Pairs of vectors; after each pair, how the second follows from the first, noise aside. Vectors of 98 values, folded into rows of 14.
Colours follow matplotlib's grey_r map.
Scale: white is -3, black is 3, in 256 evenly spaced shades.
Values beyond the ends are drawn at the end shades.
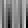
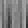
shrunk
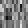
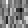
reversed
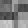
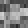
wrapped around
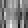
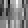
reversed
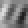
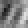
reversed
